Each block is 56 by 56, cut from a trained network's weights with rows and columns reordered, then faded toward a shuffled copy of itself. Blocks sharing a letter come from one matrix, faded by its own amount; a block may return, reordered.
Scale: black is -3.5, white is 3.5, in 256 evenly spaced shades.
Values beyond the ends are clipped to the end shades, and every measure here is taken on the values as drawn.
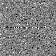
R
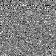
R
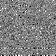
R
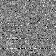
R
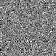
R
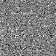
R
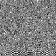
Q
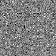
R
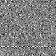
Q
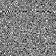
R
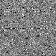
R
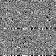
Q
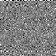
Q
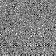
R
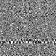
Q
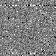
R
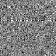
Q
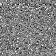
R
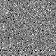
R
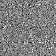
R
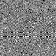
Q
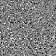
R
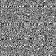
Q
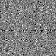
R
